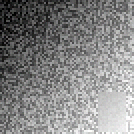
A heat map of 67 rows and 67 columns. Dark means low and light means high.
Ninth with the lowest average: top left. Odd patch: calmer, in the bottom right. Mirror symmetry: none. Slope: up to the bottom right.
